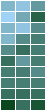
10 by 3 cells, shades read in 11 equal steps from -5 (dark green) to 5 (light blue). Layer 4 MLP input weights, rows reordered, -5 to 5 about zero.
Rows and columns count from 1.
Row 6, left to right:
-2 1 -1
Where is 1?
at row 1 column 3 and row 6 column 2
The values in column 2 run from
-2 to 4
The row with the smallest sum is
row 10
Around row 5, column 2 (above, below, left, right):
0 1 0 -1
